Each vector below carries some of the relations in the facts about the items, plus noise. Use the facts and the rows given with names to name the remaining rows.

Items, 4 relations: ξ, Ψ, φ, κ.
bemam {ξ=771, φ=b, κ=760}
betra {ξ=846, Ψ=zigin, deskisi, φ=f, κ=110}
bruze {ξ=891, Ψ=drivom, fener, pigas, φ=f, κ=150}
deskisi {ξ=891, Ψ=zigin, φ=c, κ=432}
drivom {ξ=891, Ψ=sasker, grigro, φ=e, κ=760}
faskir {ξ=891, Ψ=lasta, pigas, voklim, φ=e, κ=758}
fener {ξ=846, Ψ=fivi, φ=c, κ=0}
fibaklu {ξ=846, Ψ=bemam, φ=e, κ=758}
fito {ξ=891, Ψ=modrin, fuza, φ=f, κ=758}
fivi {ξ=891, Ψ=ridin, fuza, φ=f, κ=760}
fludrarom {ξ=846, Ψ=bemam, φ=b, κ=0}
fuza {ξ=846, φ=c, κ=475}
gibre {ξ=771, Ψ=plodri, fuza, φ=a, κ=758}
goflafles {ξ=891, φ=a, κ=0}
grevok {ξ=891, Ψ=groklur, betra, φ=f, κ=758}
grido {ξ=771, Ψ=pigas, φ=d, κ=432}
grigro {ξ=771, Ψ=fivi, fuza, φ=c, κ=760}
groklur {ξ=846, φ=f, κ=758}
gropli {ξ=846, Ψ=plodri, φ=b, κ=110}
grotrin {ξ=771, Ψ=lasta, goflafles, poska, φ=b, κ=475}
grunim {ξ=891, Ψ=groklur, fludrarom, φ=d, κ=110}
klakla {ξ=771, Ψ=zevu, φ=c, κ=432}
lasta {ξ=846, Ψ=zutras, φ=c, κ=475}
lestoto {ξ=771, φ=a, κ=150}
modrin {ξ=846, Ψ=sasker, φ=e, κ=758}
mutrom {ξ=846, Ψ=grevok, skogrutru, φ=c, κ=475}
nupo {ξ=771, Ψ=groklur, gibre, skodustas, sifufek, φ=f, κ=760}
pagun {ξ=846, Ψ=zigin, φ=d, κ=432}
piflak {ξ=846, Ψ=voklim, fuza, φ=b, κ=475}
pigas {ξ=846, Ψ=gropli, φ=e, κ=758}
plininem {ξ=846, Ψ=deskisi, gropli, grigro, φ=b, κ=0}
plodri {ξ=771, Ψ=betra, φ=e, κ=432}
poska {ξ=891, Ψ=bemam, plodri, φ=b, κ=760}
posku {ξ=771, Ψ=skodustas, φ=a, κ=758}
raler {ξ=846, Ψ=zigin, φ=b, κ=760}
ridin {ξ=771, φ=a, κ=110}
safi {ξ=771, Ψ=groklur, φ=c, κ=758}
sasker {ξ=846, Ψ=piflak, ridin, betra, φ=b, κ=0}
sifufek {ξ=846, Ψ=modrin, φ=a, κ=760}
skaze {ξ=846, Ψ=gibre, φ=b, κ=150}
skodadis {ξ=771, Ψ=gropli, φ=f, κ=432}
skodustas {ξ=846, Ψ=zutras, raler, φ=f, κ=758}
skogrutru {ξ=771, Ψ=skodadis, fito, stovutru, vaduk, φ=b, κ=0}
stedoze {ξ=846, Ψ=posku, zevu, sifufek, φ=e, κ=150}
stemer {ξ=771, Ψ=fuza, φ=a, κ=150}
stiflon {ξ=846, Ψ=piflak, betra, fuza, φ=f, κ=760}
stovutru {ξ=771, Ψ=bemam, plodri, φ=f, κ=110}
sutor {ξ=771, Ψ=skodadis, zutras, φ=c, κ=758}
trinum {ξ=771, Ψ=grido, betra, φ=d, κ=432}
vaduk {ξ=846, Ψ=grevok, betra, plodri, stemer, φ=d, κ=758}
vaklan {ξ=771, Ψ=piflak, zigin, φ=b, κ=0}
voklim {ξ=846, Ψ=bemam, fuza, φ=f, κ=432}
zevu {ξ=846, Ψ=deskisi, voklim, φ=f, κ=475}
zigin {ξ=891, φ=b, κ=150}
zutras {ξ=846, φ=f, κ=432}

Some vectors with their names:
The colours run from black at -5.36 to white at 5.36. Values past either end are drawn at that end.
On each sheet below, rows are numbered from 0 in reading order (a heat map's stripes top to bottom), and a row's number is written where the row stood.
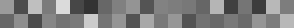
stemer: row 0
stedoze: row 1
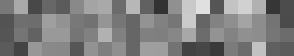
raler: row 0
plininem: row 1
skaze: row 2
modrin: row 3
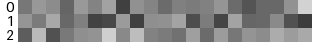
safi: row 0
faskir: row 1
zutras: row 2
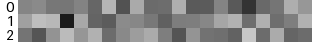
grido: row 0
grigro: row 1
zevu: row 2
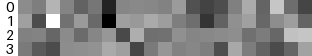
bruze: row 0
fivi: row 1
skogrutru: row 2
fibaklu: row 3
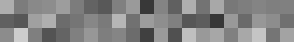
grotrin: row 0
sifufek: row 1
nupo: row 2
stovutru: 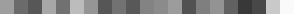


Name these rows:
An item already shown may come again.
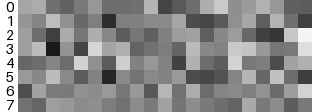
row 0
vaklan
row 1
bruze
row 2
stovutru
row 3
fludrarom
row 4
voklim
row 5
bruze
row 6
fener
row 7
mutrom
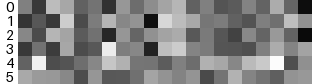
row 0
grevok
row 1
gropli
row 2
grevok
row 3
pigas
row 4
skodustas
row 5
goflafles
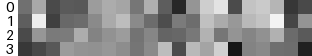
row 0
raler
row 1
skodustas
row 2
groklur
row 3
betra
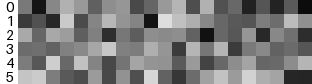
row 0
plodri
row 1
gropli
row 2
grunim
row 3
pagun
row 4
fuza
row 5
zigin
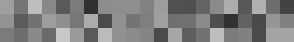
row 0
bruze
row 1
trinum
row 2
voklim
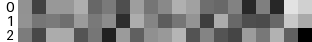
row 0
gibre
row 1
ridin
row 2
grevok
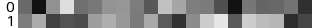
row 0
vaduk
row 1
raler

